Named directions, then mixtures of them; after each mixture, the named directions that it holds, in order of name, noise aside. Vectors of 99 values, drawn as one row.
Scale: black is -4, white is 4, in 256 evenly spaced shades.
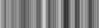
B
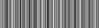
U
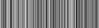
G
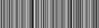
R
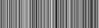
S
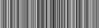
G, S, U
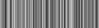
G, U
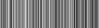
G, S, U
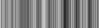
B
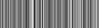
R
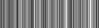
B, R, S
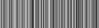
G, R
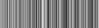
B, S, U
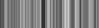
B, U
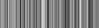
B, S, U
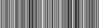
B, R, U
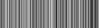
S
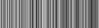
B, R, S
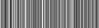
G, U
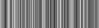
B, G, U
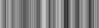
B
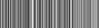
R, S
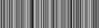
R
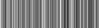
B, G, U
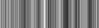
B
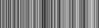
B, R, S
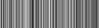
G, R, S
